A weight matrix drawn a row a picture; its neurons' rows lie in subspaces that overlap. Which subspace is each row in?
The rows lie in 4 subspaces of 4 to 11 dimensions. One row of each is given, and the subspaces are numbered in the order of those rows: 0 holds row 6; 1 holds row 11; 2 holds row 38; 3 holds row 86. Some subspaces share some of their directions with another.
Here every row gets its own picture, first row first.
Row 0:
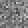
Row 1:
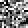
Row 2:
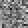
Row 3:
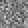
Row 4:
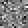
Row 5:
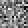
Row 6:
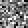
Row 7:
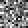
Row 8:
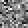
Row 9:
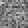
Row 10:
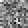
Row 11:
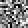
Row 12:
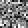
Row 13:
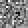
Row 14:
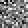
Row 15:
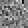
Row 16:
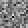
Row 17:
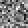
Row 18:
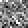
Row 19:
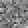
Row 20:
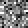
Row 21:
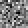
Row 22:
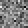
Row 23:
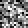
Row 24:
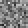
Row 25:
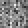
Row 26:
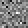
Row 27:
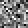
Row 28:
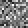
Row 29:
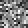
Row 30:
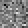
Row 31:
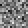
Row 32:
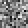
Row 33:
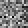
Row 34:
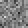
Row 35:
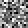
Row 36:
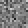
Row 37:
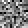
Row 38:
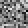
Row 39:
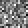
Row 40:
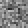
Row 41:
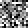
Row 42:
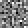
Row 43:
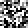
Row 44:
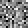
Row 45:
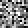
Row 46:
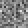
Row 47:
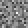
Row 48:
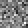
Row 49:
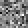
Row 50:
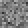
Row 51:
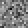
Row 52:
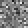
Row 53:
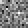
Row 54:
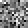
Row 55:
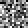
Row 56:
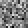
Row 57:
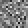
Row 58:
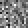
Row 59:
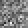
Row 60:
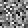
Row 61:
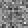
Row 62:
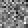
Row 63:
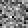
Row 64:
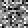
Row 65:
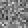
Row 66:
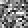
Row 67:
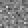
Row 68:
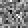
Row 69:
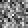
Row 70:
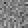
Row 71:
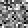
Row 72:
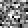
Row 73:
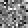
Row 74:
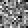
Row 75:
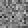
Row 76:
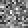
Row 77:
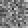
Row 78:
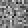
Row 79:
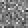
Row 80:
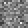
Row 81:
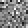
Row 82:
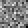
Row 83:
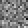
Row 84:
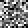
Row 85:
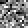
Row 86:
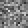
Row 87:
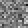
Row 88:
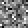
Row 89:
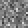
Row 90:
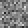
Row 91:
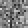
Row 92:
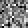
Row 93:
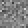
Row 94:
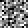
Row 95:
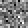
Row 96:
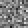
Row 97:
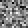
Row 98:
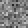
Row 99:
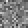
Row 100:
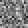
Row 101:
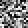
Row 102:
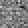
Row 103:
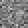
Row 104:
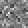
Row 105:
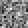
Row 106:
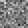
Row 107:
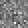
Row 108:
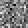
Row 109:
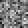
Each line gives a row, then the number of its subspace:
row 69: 3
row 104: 3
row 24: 3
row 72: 3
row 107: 3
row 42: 3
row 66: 3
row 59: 3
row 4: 0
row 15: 3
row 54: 3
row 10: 3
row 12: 3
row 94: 0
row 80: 0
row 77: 0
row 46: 2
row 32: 0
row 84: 0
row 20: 2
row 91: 1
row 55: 3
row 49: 1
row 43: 3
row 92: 0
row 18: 3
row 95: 1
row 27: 2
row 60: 0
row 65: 3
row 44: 0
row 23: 3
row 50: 3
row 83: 3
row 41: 3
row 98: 3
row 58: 1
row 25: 1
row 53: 3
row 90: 0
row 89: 3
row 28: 3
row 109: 3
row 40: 3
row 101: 3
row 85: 3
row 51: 2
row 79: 0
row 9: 3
